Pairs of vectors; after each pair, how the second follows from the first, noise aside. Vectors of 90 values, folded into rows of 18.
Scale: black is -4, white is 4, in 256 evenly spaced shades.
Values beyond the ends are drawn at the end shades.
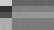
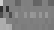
partly zeroed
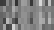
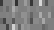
partly zeroed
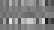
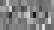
shuffled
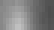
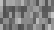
shuffled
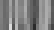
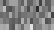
shuffled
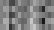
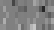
partly zeroed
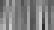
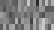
shuffled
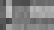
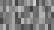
shuffled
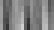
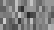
shuffled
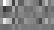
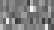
shuffled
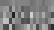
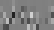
partly zeroed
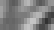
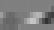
partly zeroed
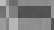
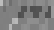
partly zeroed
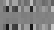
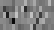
shuffled
